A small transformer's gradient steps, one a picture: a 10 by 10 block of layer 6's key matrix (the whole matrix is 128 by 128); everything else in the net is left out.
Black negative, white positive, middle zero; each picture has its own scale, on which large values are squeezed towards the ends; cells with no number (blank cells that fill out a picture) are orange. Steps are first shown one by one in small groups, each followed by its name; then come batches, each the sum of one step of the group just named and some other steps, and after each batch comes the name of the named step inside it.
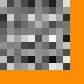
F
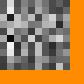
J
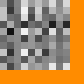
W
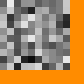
J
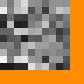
W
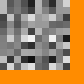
F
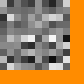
F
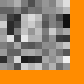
W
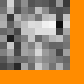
J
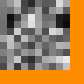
J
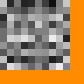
F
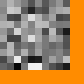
J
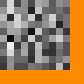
J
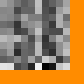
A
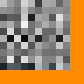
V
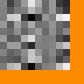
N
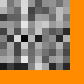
V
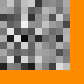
V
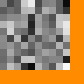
V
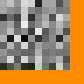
V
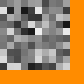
N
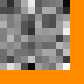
N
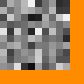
N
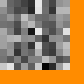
A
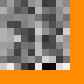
A
